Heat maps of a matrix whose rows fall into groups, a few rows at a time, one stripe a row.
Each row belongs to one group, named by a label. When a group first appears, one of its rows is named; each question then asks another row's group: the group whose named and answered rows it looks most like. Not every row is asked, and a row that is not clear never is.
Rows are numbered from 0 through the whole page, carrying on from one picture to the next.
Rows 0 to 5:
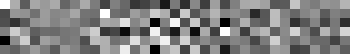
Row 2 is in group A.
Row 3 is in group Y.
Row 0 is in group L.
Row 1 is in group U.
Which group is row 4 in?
U
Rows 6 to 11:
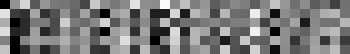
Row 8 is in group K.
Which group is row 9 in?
L
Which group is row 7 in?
L
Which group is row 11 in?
L
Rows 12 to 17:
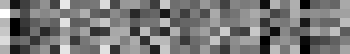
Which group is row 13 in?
L
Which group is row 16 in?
K
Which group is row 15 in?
L
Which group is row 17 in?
K
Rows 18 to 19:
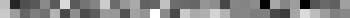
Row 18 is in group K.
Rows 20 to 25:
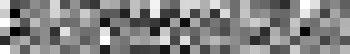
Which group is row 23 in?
K
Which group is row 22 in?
L
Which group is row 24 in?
U
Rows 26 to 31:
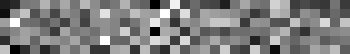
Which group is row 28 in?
Y
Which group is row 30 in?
U
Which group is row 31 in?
L
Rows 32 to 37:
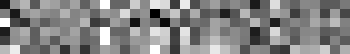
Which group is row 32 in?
U
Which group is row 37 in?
Y
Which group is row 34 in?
L
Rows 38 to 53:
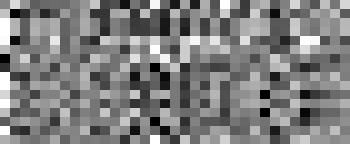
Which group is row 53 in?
Y
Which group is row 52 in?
L
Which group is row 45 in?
A
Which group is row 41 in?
L
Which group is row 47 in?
L
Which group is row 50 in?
K
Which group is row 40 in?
L
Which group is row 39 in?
L
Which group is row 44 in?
U
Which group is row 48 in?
K
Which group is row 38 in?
Y
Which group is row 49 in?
L
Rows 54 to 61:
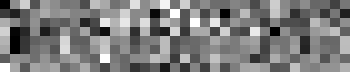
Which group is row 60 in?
U
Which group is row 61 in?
L
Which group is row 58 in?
K
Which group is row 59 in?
K
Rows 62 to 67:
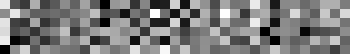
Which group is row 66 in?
L
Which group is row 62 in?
L
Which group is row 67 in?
U
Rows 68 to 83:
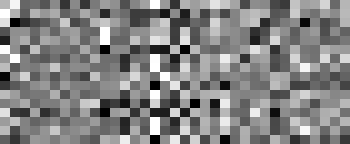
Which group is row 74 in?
Y
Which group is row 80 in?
L
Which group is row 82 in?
Y
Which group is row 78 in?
Y
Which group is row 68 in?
Y
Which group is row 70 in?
K
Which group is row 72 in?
U
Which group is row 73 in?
L
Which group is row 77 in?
A
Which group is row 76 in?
U
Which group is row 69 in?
L
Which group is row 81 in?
Y
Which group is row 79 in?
Y
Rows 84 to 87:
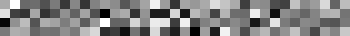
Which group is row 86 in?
U
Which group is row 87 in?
Y
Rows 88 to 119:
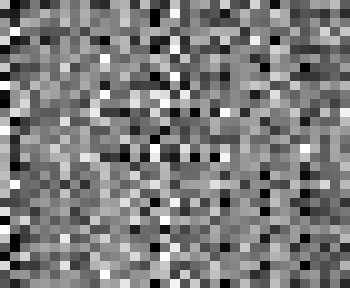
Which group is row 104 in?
Y
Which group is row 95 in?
K
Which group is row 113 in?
L
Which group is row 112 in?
U
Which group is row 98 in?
U
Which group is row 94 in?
U
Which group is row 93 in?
A
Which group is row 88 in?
L
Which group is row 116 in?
U
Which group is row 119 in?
A
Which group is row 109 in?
K
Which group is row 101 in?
K
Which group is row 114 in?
K
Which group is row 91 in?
Y
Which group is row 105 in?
Y
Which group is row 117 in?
K
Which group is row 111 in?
K
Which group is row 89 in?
A
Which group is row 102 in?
L
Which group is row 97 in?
L
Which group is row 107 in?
K
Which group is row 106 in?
K
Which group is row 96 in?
A
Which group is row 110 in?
A
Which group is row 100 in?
Y
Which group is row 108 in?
Y
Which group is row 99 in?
U
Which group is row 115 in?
A
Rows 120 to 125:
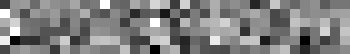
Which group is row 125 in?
A
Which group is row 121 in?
L
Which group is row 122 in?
Y
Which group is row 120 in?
U
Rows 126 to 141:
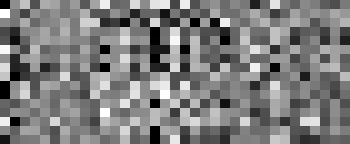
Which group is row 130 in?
A
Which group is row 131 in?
L
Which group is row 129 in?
A
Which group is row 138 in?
U
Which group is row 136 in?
U
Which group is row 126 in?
U
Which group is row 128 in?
Y
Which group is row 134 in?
K
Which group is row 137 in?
A
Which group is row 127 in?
L
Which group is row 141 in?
A
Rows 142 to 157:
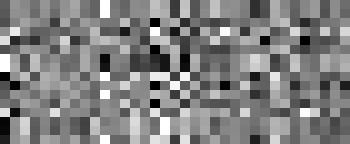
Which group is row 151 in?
A
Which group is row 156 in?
U
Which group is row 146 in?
K
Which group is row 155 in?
U
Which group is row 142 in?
U
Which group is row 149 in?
L
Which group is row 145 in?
Y
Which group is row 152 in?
U
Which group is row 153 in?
A
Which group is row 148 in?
L
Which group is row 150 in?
U
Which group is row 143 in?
U
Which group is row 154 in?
Y
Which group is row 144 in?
A
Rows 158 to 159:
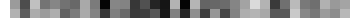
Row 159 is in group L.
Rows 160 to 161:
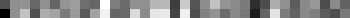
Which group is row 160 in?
U
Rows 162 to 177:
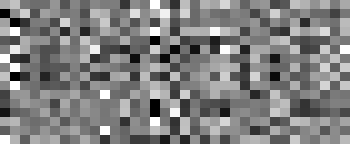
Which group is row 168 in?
L
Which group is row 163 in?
U
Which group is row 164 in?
K
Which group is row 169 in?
Y
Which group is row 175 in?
Y
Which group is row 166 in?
A
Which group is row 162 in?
Y
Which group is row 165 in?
Y
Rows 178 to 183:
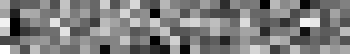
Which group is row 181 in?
K
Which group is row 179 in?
A
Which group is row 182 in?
A
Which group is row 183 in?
L
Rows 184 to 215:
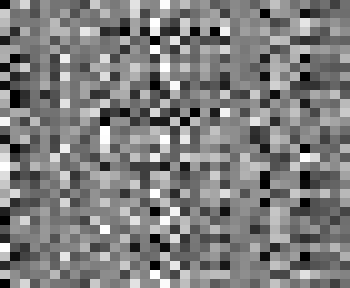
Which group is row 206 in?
K
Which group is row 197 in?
L
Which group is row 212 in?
K
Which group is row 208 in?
U
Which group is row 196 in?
Y
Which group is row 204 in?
K
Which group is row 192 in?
K
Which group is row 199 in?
U
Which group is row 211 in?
L
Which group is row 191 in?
U
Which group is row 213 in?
A
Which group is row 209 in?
U
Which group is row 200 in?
K
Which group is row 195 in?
K
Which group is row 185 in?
K
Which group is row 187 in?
Y
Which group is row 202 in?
L
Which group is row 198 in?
U
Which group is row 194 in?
L
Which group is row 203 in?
K
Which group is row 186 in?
Y
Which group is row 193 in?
A
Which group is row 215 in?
U
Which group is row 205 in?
Y
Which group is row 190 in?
K
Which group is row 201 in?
Y
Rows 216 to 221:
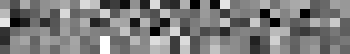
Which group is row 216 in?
Y
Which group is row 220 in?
U
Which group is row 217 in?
K
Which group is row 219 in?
A
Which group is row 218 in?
L
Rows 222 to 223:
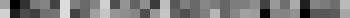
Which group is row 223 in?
K
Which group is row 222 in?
K
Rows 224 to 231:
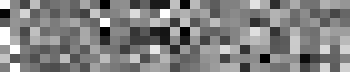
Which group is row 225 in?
U
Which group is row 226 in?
U
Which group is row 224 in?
L
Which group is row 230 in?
K
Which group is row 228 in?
L
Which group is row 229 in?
Y
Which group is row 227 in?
L
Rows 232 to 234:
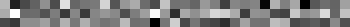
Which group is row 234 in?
A
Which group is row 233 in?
Y
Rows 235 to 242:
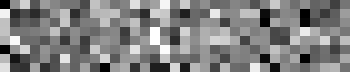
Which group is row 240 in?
U
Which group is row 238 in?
Y
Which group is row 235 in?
U
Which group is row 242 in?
L
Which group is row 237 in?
K
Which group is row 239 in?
Y
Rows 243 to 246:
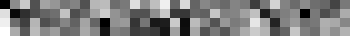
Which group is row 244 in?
K
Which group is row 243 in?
U
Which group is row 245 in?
L
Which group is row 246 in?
L
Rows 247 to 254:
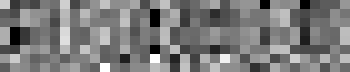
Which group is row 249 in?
A
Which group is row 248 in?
A
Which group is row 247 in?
K
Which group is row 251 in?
K
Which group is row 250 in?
K
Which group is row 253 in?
Y
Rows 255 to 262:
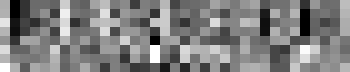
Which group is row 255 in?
K
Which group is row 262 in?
L
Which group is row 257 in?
K
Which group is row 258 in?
K
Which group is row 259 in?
A
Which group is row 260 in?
Y
